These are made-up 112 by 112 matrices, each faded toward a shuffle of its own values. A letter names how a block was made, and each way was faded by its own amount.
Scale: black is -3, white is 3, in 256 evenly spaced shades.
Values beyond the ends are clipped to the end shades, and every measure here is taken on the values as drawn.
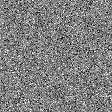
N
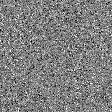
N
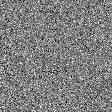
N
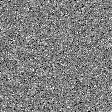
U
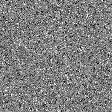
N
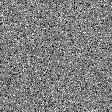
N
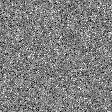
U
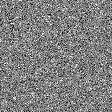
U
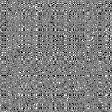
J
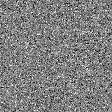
N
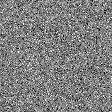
N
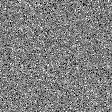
U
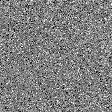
N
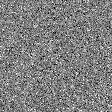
U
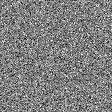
U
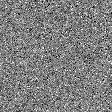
N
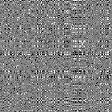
J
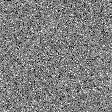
U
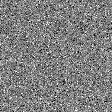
N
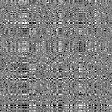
J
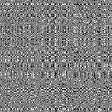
J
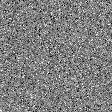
U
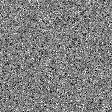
U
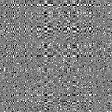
J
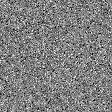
N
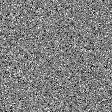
U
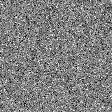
N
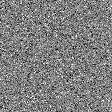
U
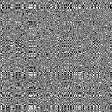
J
